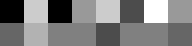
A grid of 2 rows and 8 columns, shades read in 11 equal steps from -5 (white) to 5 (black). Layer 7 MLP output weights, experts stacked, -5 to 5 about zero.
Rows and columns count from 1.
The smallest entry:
-5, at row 1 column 7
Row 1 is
5 -3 5 -1 -3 2 -5 -1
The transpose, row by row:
5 1 | -3 -2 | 5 0 | -1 0 | -3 2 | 2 0 | -5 0 | -1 1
